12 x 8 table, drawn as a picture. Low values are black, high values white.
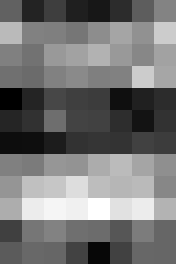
Roughest part: bottom middle. Ninth with the lowest average: middle left. Grain: streaks across. Stripes: horizontal, repeating 2 times.
